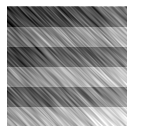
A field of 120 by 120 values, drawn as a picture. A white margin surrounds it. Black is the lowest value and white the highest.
The field climbs toward the bottom right. The ninth with the highest average is the bottom right. Stripes running across repeat 3 times from top to bottom. The ninth with the lowest average is the top left.
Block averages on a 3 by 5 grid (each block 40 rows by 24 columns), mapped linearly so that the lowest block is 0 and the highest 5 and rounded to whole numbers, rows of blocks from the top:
0 1 1 2 3 | 1 2 3 3 4 | 2 3 3 4 5
